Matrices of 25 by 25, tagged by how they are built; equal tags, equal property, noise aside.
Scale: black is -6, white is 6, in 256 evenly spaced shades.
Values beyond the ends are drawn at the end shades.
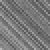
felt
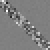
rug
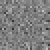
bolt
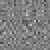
bolt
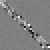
rug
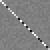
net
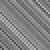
felt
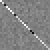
net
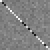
net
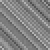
felt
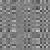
bolt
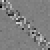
rug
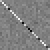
net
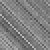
felt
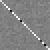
net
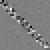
rug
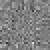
bolt
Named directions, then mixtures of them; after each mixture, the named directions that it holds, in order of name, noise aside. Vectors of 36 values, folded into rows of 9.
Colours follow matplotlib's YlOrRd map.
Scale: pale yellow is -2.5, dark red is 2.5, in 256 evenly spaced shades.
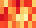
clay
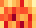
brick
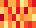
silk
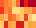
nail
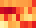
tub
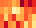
nail, tub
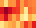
clay, tub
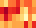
clay, tub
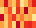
silk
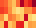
nail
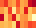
nail, silk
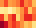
tub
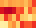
tub
